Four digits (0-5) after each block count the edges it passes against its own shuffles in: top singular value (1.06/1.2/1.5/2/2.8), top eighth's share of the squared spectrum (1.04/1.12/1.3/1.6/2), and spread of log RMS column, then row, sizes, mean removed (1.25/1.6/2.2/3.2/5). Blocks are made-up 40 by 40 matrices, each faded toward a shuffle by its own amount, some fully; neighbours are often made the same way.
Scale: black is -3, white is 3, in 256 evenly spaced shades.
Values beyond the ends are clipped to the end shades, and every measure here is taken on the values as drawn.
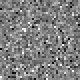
0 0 0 0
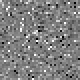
1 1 0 0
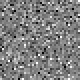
0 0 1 0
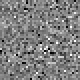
2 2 0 1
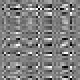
4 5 4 4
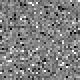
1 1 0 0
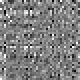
4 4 2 2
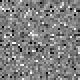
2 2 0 1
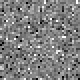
2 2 0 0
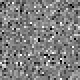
3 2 0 1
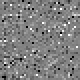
2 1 0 0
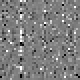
3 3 2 1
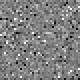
0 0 0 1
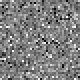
0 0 0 0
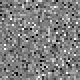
0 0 0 0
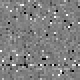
2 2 0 1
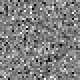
0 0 0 0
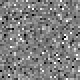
0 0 0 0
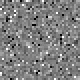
0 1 0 0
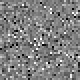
0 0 0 0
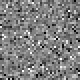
0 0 0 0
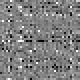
4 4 2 2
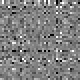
4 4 2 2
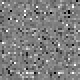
2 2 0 1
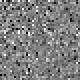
3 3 2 1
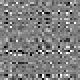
4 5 3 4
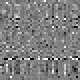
4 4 2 2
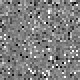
2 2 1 0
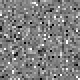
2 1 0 0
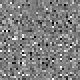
3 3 1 2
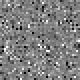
1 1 0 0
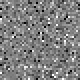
2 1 0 0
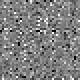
3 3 1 1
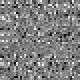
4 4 2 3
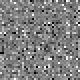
3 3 1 2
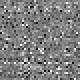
3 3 1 2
